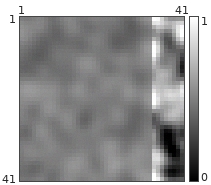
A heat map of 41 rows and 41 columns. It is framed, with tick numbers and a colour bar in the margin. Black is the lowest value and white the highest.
The bottom right is the ninth with the lowest average. Overall the values sit about 50% of the way up the scale. The left part is calmer, up to a seam about 80% of the way across. The distribution is heavy-tailed on both sides. No overall slope runs across the table.
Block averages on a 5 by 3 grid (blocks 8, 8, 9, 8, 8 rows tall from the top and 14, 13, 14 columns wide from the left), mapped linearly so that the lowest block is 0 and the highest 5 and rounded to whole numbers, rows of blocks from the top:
214 | 123 | 325 | 220 | 232
